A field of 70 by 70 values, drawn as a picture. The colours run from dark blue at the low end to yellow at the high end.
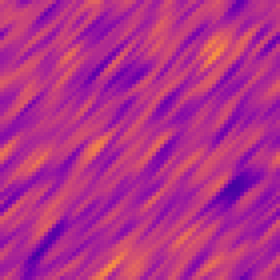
Mirror symmetry: none. Odd rows or columns: none. Histogram: bell-shaped. Slope: none. Grain: diagonal, up to the right. Average level on the scale: 40%.
